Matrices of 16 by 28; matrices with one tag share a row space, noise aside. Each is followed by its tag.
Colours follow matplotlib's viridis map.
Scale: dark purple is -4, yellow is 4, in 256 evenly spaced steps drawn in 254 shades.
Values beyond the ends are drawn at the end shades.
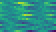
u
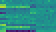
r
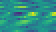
u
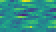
u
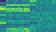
r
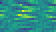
u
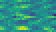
u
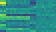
r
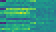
r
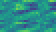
u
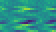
u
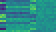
r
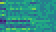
r
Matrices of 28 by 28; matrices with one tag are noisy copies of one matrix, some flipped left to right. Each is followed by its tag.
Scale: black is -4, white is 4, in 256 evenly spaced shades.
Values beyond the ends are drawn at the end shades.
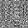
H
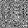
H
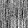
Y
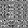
H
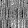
Y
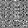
H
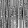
Y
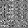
H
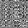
H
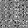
H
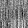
Y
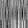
Y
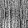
Y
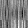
Y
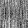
Y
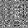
H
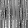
Y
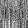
Y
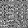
H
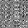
H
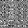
H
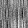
Y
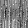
Y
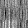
Y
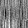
Y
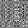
H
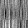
Y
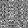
H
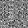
H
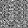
H
